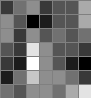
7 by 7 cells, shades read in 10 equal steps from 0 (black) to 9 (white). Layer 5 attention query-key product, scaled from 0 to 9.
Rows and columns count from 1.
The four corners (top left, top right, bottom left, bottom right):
2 6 4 8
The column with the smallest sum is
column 2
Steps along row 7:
down up same down up up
